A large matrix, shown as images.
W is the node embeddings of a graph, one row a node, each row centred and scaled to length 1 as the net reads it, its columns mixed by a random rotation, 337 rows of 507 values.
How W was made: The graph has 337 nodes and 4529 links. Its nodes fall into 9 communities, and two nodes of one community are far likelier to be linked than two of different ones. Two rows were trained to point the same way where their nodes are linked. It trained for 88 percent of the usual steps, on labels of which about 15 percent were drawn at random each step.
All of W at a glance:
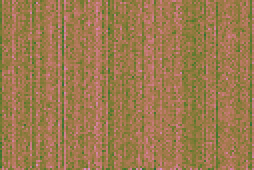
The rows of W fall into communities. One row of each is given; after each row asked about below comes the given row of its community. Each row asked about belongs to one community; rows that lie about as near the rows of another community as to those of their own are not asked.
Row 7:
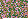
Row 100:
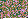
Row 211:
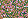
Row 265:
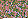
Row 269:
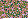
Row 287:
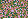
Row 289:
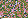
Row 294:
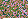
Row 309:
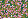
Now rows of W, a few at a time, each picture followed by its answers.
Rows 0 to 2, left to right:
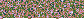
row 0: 294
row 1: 294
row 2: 294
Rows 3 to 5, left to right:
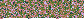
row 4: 309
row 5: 309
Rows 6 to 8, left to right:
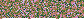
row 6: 269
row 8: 309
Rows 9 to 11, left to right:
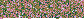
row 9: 294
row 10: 287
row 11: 100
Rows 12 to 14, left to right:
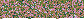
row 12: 100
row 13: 7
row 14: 211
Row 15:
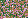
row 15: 100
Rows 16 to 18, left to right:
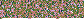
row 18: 309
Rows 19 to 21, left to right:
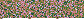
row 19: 269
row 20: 289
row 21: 7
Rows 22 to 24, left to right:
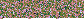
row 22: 100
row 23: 269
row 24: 289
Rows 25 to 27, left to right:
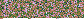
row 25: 7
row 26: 211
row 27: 309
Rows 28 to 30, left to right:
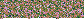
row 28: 7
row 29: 309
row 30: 7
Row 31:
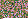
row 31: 265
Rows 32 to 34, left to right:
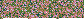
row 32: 7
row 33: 7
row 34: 7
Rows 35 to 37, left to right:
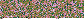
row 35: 309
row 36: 211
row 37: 287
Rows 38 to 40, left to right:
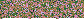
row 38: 269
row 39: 294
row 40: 211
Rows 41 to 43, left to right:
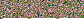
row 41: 211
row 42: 7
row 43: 309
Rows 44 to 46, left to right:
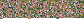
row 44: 289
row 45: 100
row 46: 7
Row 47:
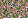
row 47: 294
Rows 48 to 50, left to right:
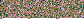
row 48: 294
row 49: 289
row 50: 100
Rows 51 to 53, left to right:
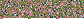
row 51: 294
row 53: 289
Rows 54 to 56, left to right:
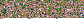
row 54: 294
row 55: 269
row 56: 269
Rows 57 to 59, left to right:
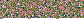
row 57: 287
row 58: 211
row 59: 287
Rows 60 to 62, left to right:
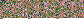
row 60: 265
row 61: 265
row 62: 100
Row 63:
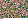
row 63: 287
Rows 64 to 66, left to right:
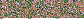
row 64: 287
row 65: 100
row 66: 269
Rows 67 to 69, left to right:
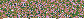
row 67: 287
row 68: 211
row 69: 309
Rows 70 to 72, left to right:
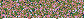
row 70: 211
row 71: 269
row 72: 289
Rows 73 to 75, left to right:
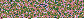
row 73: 309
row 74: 289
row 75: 100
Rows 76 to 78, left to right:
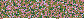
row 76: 294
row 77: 289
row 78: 269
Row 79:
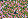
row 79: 289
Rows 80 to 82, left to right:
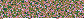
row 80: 269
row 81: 211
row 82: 289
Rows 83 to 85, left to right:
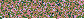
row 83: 211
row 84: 265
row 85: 100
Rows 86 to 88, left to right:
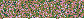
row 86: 294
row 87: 309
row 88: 100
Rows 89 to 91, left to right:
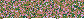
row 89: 7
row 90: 294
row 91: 287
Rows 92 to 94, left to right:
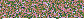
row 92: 287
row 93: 309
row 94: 265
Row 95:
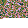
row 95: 100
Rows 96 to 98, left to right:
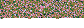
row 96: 294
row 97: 269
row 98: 7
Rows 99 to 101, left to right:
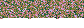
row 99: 211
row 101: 100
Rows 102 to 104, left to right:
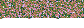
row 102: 100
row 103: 309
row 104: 7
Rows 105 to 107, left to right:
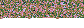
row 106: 265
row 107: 211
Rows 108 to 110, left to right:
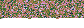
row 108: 269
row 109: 289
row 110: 289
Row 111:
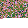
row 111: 100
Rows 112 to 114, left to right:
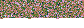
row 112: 309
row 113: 100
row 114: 100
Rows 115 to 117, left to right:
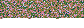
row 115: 211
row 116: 289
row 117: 7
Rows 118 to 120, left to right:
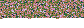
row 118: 211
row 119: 265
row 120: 100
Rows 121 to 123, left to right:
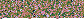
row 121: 294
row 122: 294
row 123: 287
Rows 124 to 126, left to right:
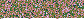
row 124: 265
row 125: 294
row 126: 287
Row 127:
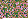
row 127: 269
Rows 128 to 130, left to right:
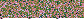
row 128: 289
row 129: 309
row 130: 211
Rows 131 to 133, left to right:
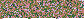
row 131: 265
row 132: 265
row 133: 289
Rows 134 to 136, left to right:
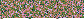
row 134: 294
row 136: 211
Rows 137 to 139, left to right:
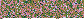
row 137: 211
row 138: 265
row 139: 309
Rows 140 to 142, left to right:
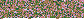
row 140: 265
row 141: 269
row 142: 100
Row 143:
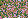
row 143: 294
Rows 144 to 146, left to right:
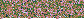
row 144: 294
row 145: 294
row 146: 100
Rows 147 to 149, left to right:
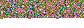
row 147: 289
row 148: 269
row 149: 294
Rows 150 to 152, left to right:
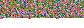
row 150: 7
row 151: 7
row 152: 211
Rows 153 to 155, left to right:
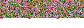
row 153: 100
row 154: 265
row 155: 211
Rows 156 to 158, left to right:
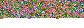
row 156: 7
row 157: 265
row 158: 7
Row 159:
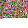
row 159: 100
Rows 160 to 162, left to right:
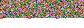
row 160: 289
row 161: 287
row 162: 100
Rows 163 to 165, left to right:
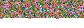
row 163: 309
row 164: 100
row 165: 265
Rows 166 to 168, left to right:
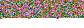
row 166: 211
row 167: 289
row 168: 269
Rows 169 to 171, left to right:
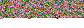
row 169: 294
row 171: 289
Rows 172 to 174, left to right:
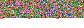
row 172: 294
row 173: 211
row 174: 211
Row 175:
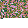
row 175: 269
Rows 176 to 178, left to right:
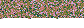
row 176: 309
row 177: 7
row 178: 289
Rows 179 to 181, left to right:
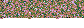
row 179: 7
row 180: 289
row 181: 309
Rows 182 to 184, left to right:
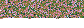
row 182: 269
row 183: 7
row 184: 309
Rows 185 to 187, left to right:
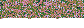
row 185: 100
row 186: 269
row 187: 287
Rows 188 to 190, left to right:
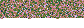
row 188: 294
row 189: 309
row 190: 100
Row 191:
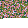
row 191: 211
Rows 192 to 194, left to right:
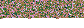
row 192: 269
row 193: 100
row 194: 289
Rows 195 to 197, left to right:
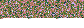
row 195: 289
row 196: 287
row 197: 309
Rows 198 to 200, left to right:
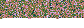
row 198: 100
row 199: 294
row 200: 294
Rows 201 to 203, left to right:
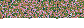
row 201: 269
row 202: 309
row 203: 211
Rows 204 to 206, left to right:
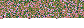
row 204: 211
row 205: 211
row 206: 289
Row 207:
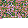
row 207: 265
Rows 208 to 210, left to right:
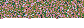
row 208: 100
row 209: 287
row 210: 309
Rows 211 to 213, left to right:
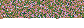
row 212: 287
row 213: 265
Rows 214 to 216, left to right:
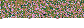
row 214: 7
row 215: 309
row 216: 211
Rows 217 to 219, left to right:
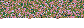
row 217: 287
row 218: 309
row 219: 7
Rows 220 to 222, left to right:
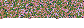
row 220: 294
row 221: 100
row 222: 265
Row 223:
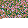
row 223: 269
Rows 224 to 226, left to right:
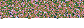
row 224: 309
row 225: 7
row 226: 287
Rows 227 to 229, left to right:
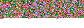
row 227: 309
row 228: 100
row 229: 7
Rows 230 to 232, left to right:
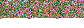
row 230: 100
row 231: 289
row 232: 294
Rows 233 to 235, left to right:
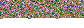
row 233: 100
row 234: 211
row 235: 289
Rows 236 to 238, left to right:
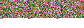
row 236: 287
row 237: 287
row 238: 269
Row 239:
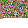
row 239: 265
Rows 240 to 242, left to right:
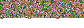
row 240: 100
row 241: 265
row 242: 269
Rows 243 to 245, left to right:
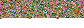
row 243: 289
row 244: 265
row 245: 289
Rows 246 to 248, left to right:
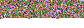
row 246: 211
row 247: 294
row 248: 265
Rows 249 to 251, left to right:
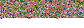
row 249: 309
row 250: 309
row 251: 211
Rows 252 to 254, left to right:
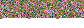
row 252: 265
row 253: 287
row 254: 100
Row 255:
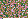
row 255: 294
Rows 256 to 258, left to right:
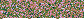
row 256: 289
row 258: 100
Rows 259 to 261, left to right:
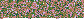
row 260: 100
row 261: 294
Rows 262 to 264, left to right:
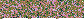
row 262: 309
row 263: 265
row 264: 289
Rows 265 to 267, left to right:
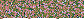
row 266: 287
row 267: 287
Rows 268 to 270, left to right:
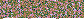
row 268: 7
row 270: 211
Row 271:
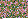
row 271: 211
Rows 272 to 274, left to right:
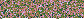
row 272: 294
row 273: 287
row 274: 7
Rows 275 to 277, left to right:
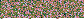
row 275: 287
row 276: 294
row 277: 211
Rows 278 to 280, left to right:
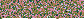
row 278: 211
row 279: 269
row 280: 289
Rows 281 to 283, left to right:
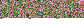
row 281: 287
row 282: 269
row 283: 100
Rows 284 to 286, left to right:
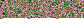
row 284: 265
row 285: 211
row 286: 287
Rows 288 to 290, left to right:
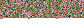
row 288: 294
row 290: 100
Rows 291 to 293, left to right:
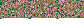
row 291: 287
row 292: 287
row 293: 7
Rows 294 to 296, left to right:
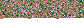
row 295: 100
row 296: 7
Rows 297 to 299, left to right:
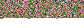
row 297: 100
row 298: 294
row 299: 287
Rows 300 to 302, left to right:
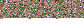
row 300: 100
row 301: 309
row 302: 289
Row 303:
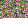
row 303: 289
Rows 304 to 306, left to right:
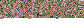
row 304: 7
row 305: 7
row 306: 100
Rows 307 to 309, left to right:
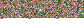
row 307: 309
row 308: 269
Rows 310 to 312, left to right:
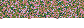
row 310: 294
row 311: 100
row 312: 289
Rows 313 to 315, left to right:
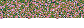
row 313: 309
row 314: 211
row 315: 287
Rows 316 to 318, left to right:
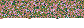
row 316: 265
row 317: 211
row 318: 7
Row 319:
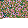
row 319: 289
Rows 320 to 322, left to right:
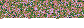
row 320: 100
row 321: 294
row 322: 309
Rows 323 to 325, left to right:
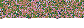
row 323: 294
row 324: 7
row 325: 294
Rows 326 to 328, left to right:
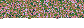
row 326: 265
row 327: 294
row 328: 309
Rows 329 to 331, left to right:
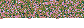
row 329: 7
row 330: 287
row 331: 269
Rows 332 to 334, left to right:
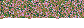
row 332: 7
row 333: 7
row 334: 294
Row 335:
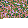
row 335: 287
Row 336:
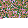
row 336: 294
